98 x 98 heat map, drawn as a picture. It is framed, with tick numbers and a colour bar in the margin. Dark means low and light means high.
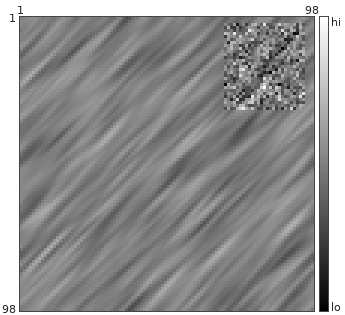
The grain runs diagonally up to the right. A few values lie far out on both sides of the bulk. The halves do not mirror each other. An odd patch, rougher than its surroundings, sits in the top right. The top right is the roughest part.
